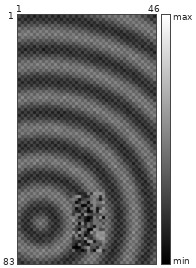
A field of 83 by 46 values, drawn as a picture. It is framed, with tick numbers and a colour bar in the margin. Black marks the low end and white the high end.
Rings spread out from the bottom left. The halves do not mirror each other. On average the colour sits 30% of the way up the scale. An odd patch, rougher than its surroundings, sits in the bottom middle.
